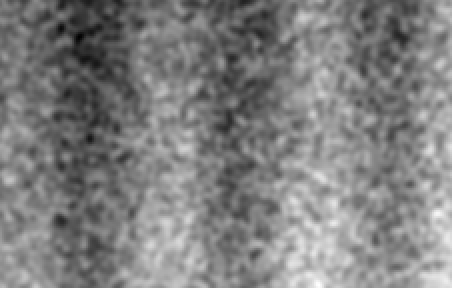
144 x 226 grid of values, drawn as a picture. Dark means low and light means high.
No row or column stands out. Stripes running up and down repeat 3 times from left to right. The bottom right is the ninth with the highest average. The ninth with the lowest average is the top left. Values rise toward the bottom right. The halves do not mirror each other.
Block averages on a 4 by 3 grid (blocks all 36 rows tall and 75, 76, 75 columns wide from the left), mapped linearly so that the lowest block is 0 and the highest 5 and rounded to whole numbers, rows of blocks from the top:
0 1 2 / 1 2 3 / 2 3 4 / 3 4 5
